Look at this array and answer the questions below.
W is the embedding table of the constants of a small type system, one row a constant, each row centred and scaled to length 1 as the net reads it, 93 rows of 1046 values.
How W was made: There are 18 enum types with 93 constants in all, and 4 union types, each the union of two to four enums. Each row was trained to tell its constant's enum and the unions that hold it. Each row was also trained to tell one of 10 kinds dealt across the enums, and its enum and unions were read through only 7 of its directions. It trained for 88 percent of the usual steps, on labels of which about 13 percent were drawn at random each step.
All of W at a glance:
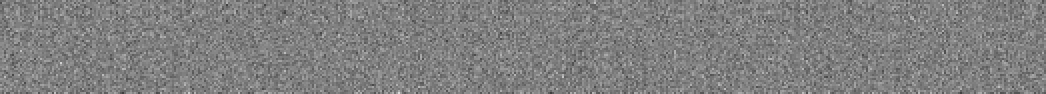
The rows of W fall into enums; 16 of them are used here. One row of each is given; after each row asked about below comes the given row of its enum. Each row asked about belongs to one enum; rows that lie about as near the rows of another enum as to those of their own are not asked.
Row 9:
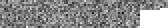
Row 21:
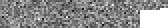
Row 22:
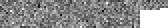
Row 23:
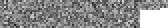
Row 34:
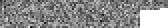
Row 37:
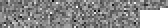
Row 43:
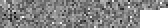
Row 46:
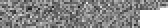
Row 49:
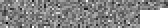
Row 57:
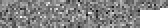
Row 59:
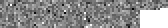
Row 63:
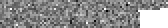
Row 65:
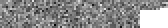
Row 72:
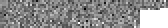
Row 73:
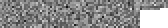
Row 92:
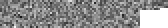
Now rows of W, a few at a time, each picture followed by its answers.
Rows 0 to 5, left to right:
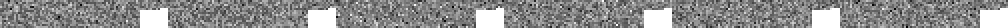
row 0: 59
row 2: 23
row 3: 37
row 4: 49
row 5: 59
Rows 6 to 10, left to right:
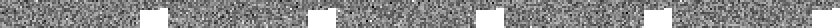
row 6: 9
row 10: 34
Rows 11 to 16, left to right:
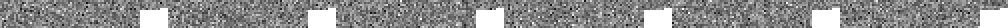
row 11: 59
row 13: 59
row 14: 92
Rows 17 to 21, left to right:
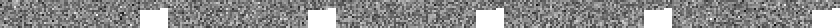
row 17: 9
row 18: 9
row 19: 92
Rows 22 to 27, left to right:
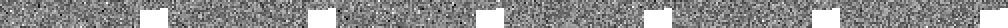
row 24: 72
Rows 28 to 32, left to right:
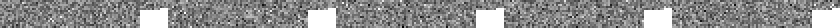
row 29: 43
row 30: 59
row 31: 43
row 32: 23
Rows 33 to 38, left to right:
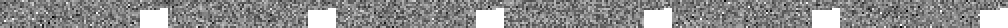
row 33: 92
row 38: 46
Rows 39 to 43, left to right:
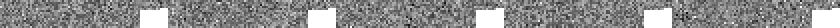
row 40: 46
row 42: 73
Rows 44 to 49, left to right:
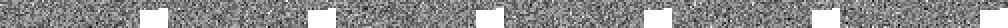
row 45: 37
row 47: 43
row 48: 65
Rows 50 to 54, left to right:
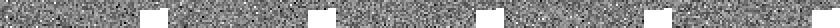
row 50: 72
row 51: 43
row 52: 49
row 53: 22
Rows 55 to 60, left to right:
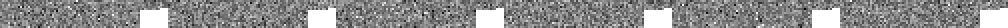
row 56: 37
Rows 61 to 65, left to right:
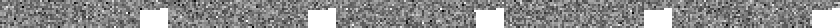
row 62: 37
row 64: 9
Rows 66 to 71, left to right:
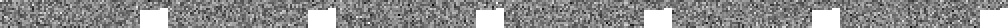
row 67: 23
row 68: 43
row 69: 57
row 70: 49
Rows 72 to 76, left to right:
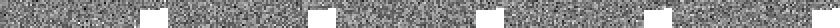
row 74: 37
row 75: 49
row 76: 23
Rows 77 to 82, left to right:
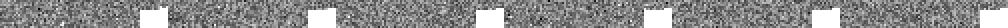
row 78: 72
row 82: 46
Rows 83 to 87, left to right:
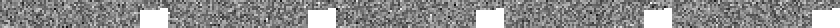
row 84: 92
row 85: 72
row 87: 92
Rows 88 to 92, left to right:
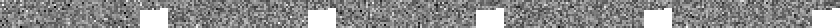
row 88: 21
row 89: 9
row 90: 49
